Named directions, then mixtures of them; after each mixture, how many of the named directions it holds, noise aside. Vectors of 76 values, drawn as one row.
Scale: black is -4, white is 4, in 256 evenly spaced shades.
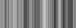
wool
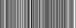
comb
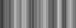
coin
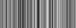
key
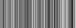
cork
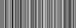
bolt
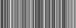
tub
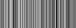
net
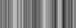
two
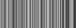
three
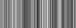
three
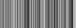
three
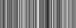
three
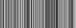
three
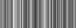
three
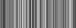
three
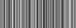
one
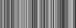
two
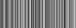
three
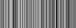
one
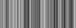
two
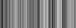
three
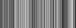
two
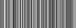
three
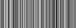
one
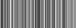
one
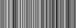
one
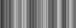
one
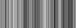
one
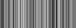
two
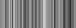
two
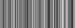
one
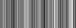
two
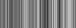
three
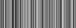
three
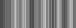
one
